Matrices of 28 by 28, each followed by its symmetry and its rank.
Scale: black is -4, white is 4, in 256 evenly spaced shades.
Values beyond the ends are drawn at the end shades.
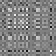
symmetric, rank two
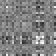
symmetric, rank two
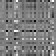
neither, rank two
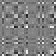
symmetric, rank two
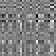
neither, rank two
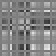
symmetric, rank one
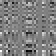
neither, rank two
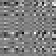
neither, rank two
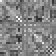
symmetric, rank five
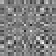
symmetric, rank three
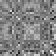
symmetric, rank three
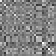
symmetric, rank five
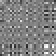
symmetric, rank three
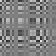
symmetric, rank one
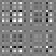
symmetric, rank one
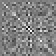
symmetric, rank five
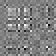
symmetric, rank three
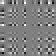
symmetric, rank one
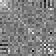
symmetric, rank five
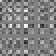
symmetric, rank two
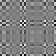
symmetric, rank one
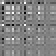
symmetric, rank two
